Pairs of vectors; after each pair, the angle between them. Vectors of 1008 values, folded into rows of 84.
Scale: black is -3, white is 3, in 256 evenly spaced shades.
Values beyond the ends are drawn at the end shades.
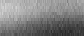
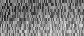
partly opposed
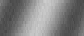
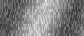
nearly parallel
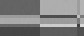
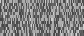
orthogonal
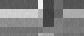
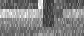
nearly parallel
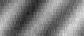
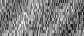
partly opposed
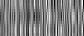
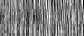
nearly parallel
